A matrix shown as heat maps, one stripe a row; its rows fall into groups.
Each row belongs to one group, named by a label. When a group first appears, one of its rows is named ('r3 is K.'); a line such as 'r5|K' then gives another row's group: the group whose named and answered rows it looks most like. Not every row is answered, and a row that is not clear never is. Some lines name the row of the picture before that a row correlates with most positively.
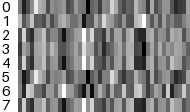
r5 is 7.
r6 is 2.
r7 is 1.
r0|7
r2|1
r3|1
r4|1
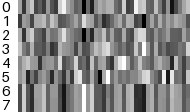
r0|2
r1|1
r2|2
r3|2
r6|1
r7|1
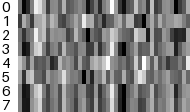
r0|7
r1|1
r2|7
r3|7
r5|2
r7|7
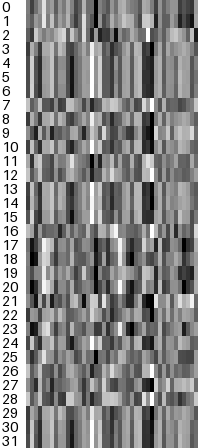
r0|7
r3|1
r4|1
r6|1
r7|2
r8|1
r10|1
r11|2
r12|2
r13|1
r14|1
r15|1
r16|2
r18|7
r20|7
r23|7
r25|7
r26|2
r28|2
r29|1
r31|1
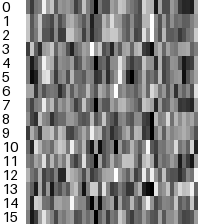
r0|7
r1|2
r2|2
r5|7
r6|2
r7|7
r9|1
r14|2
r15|7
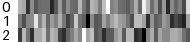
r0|2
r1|7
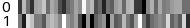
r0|1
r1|2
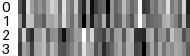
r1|2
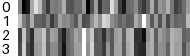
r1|2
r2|1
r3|1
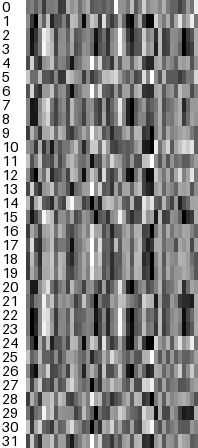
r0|2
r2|7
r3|7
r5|2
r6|1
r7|7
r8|7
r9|1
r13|1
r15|7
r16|1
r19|1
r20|7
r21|7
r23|7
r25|2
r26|7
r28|1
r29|7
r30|2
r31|1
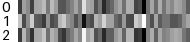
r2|1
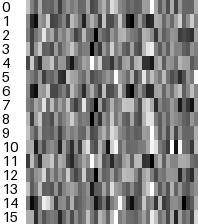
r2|7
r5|2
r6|7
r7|7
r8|2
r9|2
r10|2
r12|7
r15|2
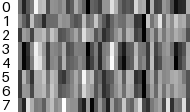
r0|7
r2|1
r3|7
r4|7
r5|1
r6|1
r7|2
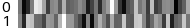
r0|7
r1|2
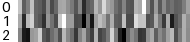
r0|2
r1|2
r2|7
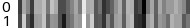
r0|1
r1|1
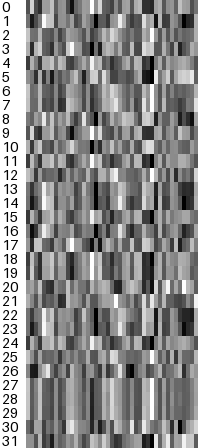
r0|1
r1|7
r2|2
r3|2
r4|1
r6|2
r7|2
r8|7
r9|1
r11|1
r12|2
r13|7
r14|7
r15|1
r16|7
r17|2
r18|1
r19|1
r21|2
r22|7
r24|1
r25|2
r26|7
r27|2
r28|2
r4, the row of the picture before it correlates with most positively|0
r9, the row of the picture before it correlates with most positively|1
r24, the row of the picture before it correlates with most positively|0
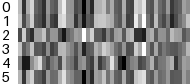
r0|2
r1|2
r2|1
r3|2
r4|7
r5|2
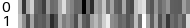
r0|2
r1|2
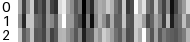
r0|2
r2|2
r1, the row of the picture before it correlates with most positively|0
